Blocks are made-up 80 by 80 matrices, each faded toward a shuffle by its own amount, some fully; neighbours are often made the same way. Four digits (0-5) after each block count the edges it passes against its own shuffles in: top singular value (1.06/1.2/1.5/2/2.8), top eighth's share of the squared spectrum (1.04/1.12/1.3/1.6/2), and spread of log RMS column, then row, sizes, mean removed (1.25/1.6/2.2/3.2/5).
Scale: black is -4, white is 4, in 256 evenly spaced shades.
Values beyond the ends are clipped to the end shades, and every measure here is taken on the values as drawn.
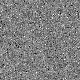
0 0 0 0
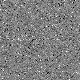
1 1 0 1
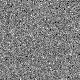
0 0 0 0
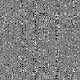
4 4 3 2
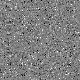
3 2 0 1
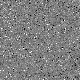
2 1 0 0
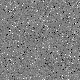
0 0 0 0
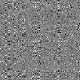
4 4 3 2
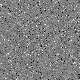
0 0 0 0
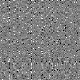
4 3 2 2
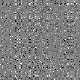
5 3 2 2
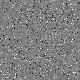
2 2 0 0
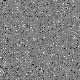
3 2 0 1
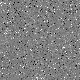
2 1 0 0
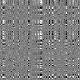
5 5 4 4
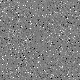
2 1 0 0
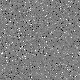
2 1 0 0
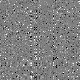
4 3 2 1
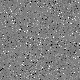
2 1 0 0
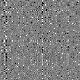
4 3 2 1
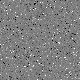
0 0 0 0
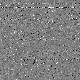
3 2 0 2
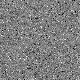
0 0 0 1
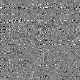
2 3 2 3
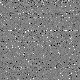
2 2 0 2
